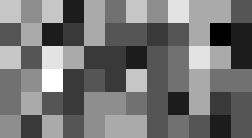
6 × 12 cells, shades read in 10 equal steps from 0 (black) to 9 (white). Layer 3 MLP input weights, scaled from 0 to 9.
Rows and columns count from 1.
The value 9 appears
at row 4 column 3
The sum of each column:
30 27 34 16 27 22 28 19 24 35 19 15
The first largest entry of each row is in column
9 2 3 3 2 3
